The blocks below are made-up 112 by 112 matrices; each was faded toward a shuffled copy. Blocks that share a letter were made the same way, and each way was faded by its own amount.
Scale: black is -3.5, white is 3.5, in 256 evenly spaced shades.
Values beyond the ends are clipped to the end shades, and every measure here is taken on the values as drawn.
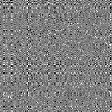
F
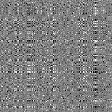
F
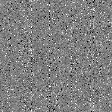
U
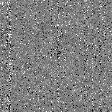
U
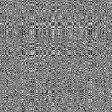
F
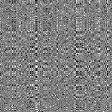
F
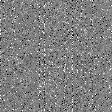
U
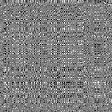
F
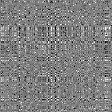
F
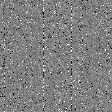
U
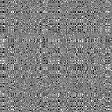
F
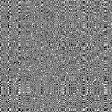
F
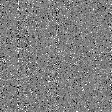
U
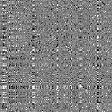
F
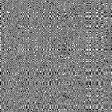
F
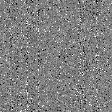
U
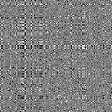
F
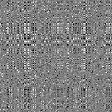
F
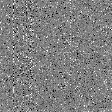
U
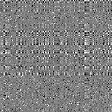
F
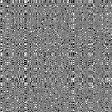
F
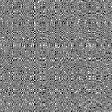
F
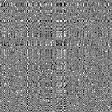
F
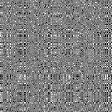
F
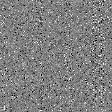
U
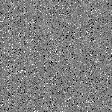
U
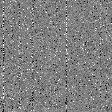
U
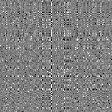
F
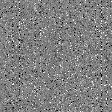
U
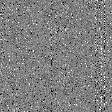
U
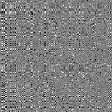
F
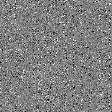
U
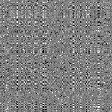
F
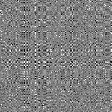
F
